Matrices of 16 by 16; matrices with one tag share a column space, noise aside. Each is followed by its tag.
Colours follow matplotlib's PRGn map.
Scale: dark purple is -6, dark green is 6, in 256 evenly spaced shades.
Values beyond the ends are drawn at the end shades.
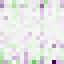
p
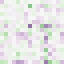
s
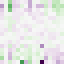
p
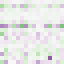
s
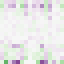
p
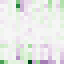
p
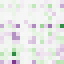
s
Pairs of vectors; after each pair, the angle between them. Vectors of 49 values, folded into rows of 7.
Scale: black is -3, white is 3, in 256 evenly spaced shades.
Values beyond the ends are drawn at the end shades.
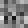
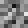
orthogonal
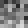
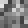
partly opposed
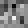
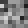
partly aligned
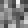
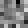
nearly opposite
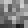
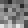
nearly opposite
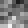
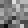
partly opposed
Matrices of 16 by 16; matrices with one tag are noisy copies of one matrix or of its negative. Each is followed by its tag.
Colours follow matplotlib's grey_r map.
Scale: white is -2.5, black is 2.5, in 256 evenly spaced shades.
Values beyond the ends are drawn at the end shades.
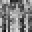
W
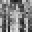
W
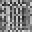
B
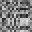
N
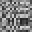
N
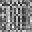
B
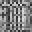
B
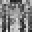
W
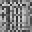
B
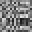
N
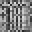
B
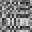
N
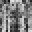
W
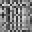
B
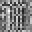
B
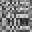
N
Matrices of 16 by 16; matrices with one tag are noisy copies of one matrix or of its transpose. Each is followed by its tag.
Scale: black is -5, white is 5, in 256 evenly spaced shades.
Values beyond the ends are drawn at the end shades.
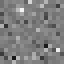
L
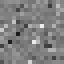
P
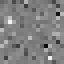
L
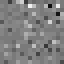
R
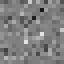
P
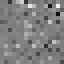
R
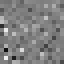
R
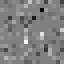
P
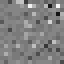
R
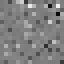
R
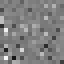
R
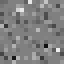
L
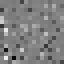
R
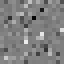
P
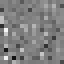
R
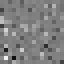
R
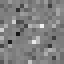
P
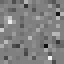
L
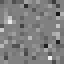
L
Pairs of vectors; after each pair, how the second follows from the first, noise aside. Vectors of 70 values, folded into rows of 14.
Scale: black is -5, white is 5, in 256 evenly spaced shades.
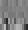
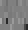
partly zeroed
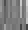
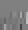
partly zeroed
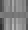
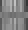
reversed
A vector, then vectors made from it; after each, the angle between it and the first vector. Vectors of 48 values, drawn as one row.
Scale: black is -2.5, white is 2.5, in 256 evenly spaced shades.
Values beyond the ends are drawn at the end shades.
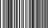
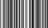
nearly parallel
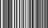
nearly parallel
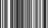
orthogonal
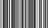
orthogonal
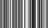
orthogonal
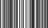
nearly parallel
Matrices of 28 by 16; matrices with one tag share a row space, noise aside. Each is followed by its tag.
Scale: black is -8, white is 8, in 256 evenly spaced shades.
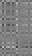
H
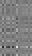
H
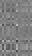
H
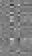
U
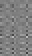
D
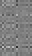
H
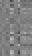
U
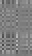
H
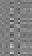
U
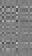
H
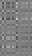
H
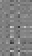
U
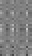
D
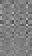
D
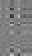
U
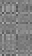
H
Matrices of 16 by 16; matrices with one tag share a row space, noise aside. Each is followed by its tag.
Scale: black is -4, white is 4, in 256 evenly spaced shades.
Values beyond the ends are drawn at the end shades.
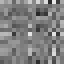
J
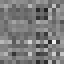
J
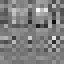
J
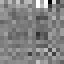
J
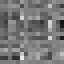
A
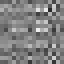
J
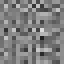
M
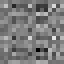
J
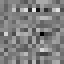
M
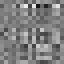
M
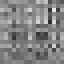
J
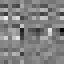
A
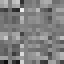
A
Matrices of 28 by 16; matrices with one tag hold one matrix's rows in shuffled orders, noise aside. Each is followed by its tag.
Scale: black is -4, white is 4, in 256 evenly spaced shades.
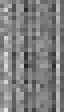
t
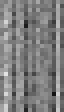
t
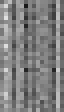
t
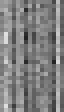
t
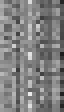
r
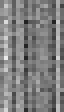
t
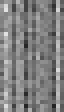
t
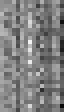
r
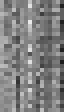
r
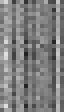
t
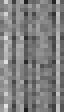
t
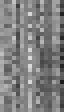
r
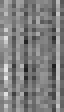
t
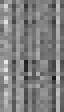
t
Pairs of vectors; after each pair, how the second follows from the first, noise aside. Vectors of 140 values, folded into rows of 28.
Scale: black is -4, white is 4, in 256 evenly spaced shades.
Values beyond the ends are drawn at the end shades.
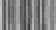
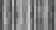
wrapped around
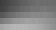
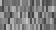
shuffled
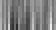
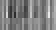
wrapped around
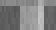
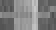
wrapped around
